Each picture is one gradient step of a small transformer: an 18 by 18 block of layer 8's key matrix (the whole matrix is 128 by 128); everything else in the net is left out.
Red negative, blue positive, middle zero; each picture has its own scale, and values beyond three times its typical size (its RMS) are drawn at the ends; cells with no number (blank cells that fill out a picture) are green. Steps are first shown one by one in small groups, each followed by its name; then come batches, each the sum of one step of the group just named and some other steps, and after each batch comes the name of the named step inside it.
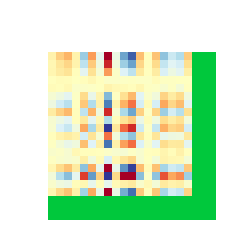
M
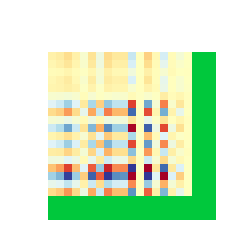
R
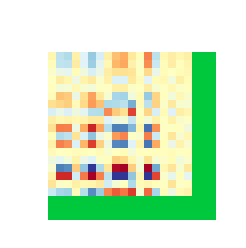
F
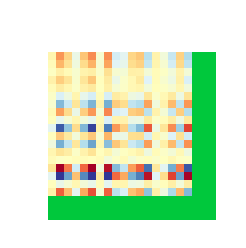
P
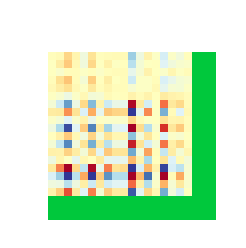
R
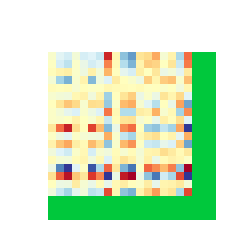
M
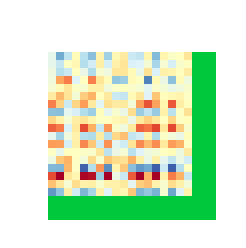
F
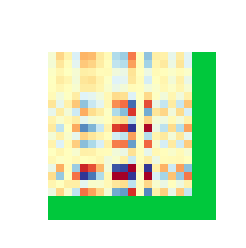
P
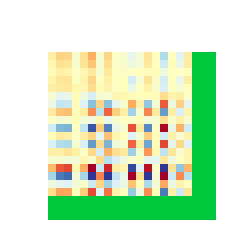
R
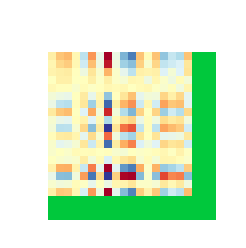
M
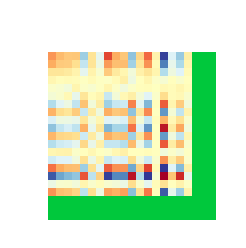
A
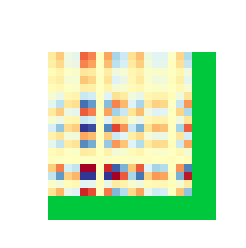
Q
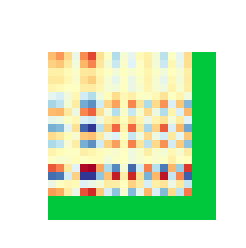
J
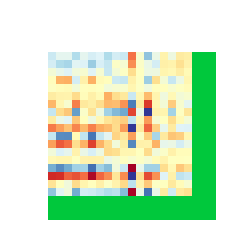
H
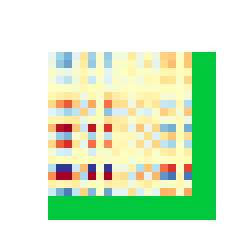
H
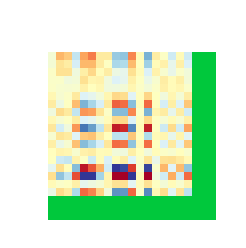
Q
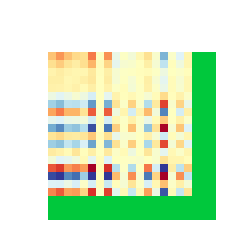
Q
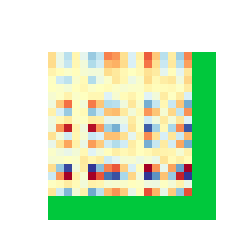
A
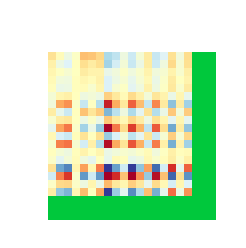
J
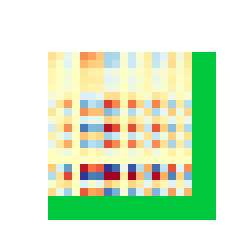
J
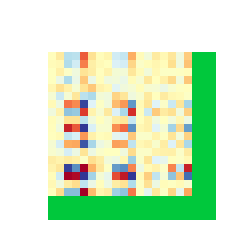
J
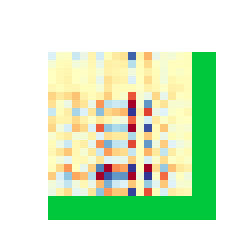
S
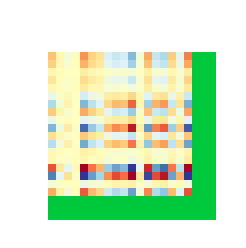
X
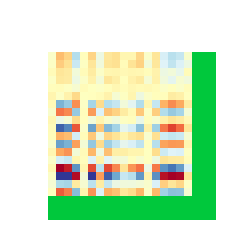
S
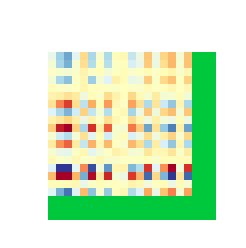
S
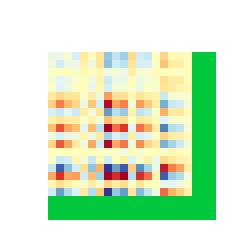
S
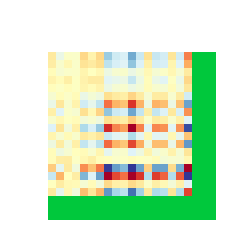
X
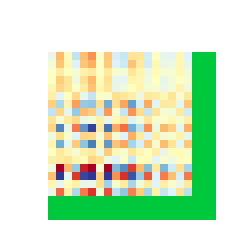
S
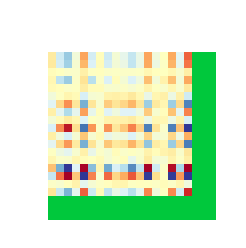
X
